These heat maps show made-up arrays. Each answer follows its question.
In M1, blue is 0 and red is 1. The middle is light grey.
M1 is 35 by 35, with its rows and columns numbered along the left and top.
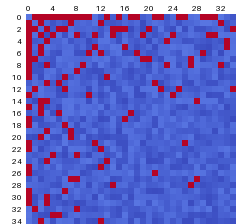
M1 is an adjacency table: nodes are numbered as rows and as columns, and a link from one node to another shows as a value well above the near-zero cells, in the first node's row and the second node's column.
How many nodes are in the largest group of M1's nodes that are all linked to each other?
3
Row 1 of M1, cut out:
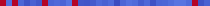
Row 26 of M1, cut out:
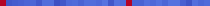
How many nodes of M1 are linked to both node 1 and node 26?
1
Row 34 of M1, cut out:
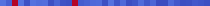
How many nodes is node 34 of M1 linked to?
2
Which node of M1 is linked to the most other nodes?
node 0
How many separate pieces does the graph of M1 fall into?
1
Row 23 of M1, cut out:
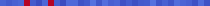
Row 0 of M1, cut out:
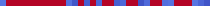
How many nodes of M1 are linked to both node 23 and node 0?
2
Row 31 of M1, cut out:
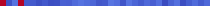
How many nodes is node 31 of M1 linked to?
2
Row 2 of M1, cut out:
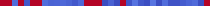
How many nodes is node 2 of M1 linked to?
10
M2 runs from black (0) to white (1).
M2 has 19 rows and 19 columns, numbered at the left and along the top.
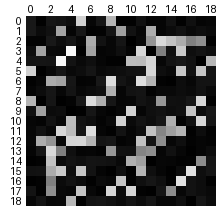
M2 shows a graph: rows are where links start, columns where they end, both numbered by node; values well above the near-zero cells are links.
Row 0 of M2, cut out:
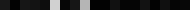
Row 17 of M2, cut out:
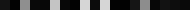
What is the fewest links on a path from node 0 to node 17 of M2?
2
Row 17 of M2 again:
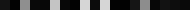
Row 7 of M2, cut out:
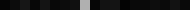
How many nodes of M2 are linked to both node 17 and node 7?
1
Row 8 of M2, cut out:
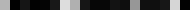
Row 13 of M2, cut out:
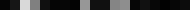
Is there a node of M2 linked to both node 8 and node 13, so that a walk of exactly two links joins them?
no
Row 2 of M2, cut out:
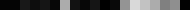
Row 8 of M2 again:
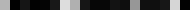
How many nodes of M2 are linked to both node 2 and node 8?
3
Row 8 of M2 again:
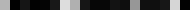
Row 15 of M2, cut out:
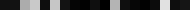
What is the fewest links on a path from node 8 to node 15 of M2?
3
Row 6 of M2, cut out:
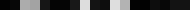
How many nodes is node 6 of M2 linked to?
5
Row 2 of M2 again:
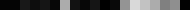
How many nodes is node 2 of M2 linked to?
7
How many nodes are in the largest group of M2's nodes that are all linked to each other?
3
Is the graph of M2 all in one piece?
yes
